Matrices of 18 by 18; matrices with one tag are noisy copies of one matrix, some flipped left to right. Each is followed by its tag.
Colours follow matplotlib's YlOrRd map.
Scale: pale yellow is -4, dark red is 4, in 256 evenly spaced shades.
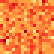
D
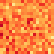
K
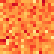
D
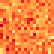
K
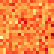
K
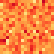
D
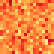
D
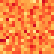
D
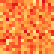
D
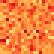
D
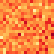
K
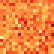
K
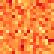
D
